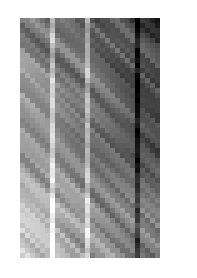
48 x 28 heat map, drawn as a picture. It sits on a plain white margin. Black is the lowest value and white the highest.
The bottom left is the ninth with the highest average. The ninth with the lowest average is the top right. Columns 7, 14 and 24 differ from the columns beside them. There is an overall slope up to the bottom left.
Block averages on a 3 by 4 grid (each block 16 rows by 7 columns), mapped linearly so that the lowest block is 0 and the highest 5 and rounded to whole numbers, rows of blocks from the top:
3 2 1 0 | 4 3 2 0 | 5 4 3 2
